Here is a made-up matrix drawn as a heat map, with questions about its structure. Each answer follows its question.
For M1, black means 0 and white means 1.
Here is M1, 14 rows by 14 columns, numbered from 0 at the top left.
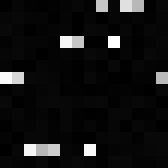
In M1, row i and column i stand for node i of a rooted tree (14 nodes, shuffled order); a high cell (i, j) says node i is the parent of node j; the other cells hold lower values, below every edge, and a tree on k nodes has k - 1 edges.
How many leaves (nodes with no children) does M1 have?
10
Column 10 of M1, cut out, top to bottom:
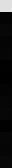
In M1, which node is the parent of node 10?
0
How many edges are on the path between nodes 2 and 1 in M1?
4
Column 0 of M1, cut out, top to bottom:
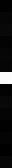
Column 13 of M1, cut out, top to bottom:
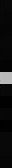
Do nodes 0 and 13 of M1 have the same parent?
yes
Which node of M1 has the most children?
12
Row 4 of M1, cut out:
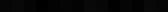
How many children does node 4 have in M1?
0
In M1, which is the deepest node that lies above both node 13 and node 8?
6
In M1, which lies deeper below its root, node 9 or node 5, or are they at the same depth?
the same depth
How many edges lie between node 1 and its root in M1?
3
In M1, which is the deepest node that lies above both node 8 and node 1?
6
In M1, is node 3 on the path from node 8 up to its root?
yes
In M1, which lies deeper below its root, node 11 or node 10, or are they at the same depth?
the same depth
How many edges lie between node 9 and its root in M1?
2
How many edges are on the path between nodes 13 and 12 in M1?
3
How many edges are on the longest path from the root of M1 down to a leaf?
4
